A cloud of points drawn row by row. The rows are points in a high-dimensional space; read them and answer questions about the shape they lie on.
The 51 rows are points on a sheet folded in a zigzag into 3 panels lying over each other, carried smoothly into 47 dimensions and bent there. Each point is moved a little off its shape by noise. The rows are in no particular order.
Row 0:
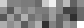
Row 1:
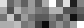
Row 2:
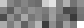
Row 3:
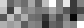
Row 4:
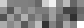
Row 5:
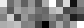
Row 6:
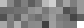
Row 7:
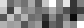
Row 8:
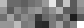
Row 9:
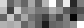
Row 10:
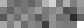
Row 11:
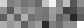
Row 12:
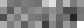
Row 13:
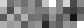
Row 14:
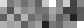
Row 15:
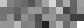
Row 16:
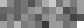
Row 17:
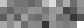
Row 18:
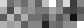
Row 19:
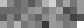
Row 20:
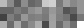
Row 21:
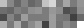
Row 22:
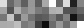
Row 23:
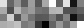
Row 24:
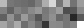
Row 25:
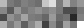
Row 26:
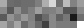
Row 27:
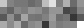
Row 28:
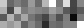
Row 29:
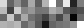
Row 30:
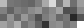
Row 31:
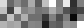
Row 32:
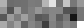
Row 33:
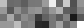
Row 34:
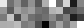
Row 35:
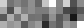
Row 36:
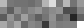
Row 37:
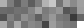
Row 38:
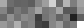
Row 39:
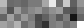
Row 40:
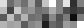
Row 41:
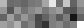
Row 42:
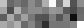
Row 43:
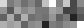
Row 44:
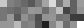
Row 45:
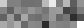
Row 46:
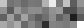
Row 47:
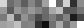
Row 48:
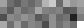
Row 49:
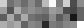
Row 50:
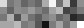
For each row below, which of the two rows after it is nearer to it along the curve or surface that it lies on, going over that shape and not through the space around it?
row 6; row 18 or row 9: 18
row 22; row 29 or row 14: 29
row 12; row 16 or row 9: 16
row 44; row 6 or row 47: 6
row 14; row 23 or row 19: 19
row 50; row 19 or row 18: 19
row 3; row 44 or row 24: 24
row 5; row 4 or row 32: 4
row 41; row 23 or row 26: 26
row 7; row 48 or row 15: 48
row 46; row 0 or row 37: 37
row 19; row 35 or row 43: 43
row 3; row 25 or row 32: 32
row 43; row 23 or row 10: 10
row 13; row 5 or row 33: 33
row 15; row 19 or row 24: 19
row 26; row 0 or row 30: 30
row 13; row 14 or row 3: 3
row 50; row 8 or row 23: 23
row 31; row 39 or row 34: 39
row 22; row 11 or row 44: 44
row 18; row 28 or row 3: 3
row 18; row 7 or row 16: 7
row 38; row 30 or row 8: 8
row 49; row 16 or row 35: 35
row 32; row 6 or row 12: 12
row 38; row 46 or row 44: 46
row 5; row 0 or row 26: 0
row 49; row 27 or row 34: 27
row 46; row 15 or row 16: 16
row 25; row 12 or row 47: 12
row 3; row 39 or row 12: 39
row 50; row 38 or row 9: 9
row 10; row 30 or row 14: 30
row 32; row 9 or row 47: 9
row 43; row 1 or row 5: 5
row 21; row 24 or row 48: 24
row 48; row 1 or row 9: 9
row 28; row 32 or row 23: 32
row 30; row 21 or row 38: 21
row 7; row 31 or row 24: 31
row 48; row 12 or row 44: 12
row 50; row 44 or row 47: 44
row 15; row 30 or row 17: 17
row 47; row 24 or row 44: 24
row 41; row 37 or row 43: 37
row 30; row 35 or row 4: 35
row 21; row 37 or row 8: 37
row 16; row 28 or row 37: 37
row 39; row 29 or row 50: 29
